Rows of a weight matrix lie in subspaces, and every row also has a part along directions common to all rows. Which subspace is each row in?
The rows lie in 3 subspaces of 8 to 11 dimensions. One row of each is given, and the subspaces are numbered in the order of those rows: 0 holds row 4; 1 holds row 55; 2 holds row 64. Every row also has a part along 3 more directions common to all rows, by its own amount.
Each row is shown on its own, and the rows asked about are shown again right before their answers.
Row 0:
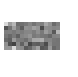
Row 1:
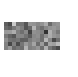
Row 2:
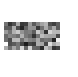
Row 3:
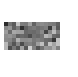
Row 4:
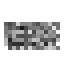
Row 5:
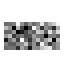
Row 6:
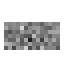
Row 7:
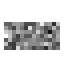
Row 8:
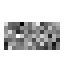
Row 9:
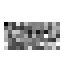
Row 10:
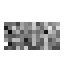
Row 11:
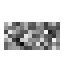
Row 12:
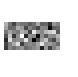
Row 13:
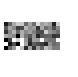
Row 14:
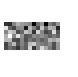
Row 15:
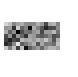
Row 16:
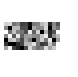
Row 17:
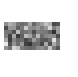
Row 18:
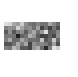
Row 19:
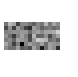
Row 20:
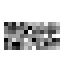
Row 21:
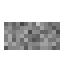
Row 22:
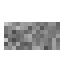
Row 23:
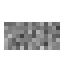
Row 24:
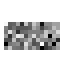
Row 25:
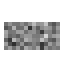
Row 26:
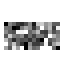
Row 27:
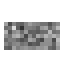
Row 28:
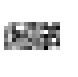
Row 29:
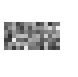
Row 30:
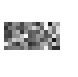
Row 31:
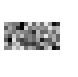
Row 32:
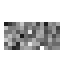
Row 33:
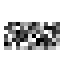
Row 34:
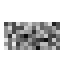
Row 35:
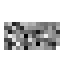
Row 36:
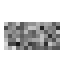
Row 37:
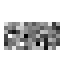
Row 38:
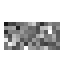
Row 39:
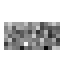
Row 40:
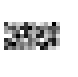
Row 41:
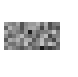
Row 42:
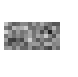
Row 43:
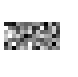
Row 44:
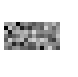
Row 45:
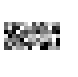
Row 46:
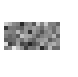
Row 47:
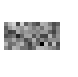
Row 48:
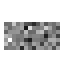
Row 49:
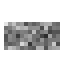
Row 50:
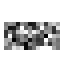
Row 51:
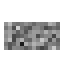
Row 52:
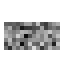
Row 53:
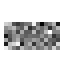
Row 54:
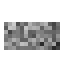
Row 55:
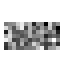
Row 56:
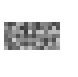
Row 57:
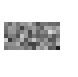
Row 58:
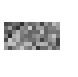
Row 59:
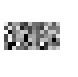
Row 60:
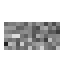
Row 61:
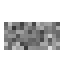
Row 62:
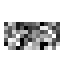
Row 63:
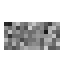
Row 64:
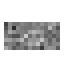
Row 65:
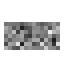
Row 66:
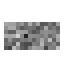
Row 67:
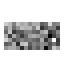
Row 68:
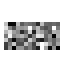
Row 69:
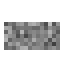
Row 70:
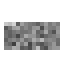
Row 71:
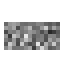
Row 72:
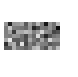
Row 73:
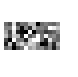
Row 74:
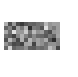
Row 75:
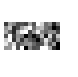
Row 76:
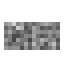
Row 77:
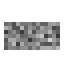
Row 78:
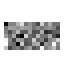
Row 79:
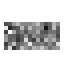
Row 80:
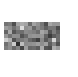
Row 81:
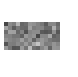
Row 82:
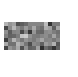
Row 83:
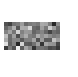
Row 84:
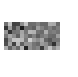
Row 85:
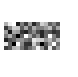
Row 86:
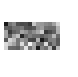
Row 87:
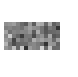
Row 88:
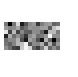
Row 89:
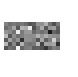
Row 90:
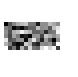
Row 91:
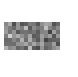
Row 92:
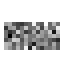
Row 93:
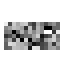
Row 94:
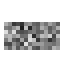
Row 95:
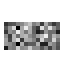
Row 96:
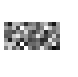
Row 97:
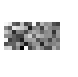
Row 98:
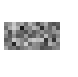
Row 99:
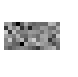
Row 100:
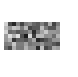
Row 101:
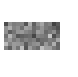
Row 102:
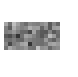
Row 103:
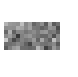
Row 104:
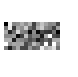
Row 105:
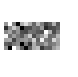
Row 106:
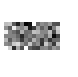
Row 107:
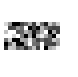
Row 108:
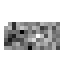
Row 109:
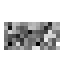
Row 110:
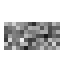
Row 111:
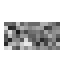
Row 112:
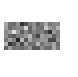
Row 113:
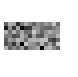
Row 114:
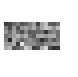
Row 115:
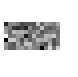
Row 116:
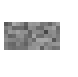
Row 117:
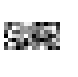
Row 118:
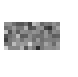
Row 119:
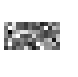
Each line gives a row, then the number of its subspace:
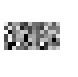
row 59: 2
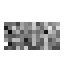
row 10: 2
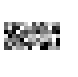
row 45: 1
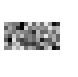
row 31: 0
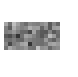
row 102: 2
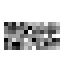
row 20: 1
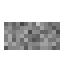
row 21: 0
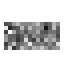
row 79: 2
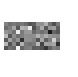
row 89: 1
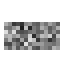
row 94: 2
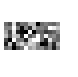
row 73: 0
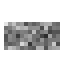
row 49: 2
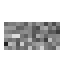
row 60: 2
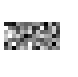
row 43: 1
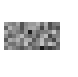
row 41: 0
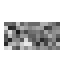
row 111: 2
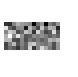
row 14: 1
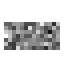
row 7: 1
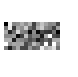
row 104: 0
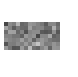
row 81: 2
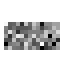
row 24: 0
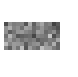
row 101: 0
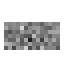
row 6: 2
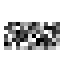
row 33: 2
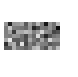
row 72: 2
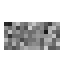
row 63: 2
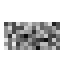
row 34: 0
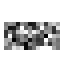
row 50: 0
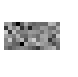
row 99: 2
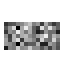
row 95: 1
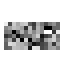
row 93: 2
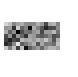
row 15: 1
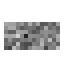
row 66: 2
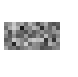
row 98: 0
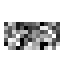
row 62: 1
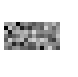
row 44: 2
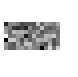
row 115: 1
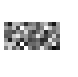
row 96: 2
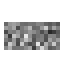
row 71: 2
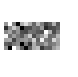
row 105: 2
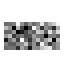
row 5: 1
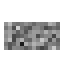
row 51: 2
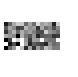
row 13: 1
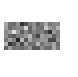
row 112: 2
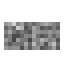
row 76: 2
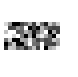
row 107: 2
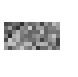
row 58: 1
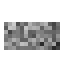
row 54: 0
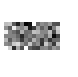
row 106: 1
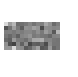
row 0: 0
